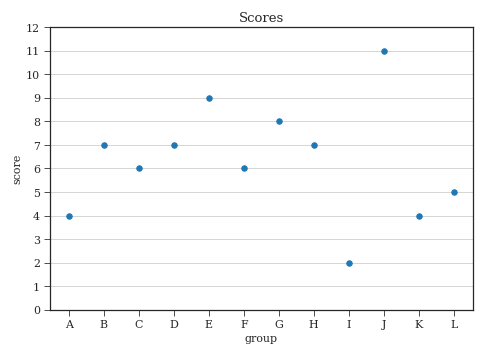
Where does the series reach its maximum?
J
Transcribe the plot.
Title: Scores
x-axis: group, ticks A B C D E F G H I J K L
y-axis: score, ticks 0 1 2 3 4 5 6 7 8 9 10 11 12
Values:
4 7 6 7 9 6 8 7 2 11 4 5
